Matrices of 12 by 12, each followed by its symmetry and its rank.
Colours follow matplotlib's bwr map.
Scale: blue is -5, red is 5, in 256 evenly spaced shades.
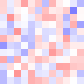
neither, full rank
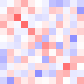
symmetric, full rank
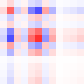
symmetric, rank one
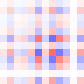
symmetric, rank one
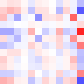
neither, rank two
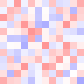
symmetric, full rank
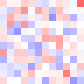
neither, full rank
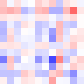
neither, rank two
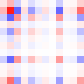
symmetric, rank one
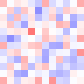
symmetric, full rank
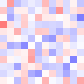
neither, full rank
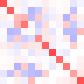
symmetric, full rank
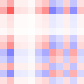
symmetric, rank one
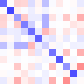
symmetric, full rank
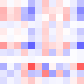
neither, rank two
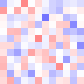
neither, full rank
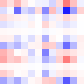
neither, rank two
